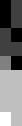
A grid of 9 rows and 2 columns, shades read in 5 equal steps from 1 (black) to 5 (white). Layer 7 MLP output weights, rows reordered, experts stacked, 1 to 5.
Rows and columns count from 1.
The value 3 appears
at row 5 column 1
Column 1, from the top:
1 1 2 2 3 4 4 4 5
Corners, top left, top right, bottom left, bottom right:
1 2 5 4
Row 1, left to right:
1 2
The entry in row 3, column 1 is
2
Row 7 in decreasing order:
4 4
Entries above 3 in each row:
0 0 0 0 0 2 2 2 2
